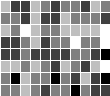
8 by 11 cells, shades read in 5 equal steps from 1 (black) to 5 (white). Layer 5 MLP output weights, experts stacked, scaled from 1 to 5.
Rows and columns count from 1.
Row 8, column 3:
4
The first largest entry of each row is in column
1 4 3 8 3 11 3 3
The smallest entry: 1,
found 5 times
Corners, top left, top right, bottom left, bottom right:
4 3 3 2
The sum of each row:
32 31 43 35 24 38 27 29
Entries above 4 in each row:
0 0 2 2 0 1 0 0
